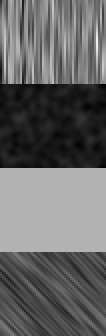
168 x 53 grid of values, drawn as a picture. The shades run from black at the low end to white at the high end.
The table splits into 4 rows of 1 panel. Panel 1,1: middling, streaked downward, strong in contrast. Panel 2,1: very low, blotchy, faint in contrast. Panel 3,1: high, flat. Panel 4,1: low, slanting down to the right.
